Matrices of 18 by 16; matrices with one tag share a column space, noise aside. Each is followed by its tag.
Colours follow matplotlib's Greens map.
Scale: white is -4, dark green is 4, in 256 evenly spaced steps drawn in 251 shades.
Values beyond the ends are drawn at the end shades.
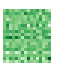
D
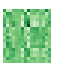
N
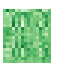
N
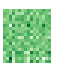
D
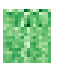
N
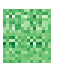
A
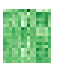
N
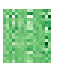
A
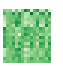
N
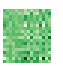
D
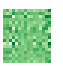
A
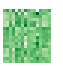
N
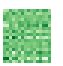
D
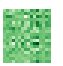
A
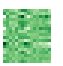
A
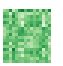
N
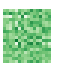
A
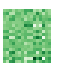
D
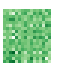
D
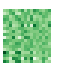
D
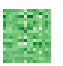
A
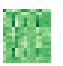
N
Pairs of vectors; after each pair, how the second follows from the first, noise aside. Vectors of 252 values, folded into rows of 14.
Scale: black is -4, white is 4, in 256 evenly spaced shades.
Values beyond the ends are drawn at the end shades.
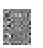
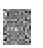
wrapped around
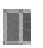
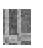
wrapped around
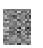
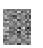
copied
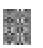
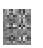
wrapped around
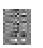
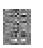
copied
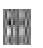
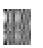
wrapped around
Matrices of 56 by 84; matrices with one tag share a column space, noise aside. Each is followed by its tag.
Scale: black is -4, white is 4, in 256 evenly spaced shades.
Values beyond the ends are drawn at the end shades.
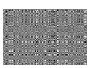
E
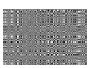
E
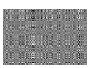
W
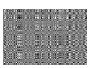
W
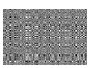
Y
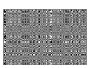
E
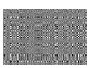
Y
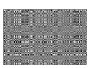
E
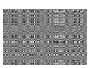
E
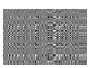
Y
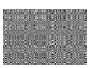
W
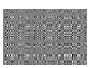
Y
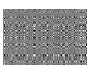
Y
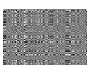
E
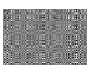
W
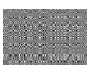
Y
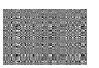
Y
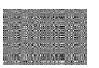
Y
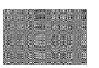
W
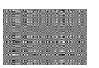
E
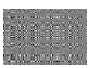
Y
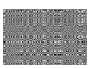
E
